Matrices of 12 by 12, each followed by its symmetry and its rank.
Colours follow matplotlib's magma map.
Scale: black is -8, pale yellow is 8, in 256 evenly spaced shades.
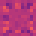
antisymmetric, rank two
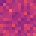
symmetric, full rank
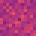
symmetric, full rank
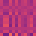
neither, rank one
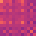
symmetric, rank two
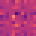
antisymmetric, rank two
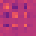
symmetric, rank two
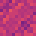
symmetric, full rank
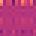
neither, rank one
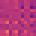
antisymmetric, rank two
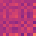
symmetric, rank two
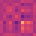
symmetric, rank two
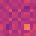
symmetric, rank two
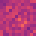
symmetric, full rank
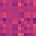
antisymmetric, rank two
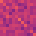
symmetric, full rank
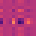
neither, rank one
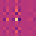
neither, rank one
